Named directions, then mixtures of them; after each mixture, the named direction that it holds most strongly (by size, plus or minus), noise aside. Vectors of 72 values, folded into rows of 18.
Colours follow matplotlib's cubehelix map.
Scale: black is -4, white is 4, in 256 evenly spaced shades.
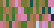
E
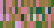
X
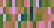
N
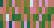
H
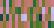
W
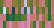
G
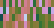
W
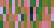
N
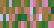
W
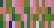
H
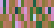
X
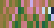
E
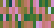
N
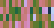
W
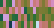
H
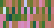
G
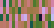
W
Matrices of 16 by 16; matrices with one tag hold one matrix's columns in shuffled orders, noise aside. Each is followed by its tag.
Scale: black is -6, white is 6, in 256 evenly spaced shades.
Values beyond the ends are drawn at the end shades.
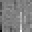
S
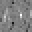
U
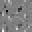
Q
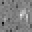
U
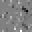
Q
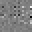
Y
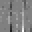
S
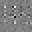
Y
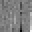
S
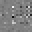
Y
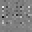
Y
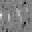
U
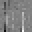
S
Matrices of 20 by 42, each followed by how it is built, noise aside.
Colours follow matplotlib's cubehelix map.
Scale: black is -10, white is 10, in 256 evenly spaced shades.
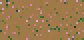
sparse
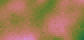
smooth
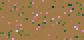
sparse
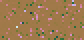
sparse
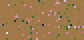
sparse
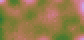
smooth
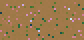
sparse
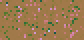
sparse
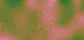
smooth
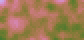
smooth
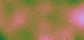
smooth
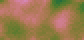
smooth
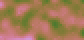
smooth
